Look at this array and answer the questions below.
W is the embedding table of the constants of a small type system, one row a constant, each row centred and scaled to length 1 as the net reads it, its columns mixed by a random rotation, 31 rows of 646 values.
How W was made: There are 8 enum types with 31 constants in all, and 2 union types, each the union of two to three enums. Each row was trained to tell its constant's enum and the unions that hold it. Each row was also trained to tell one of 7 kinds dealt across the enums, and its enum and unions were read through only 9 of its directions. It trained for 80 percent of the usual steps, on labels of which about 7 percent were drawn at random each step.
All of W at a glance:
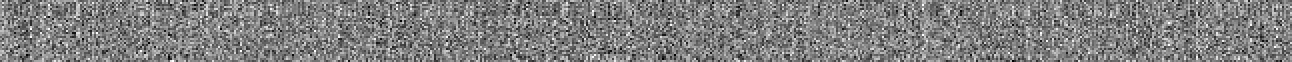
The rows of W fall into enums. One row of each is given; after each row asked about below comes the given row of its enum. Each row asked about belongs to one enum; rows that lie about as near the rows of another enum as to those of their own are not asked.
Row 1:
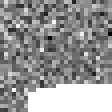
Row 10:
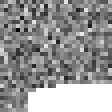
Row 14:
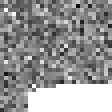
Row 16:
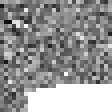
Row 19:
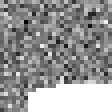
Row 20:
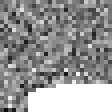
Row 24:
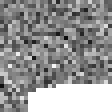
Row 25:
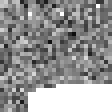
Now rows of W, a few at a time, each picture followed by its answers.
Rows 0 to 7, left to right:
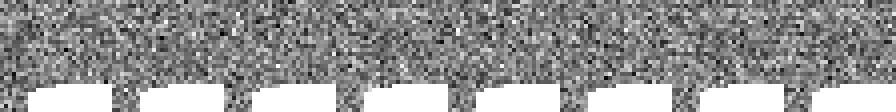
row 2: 24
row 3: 16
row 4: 24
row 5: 16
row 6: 16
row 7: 16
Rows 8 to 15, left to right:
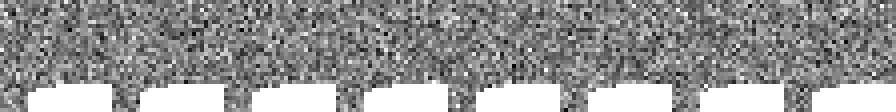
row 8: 19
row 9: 24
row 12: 19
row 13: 1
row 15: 25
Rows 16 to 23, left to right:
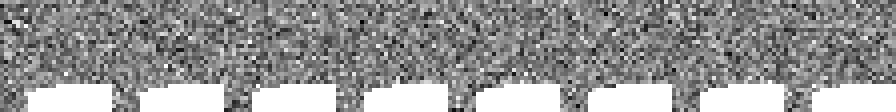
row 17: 1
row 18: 14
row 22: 19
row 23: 1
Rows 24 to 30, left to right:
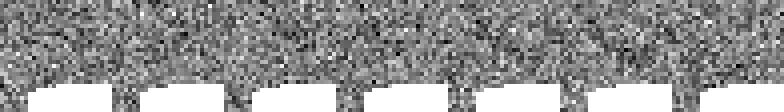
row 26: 24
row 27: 25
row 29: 1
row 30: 20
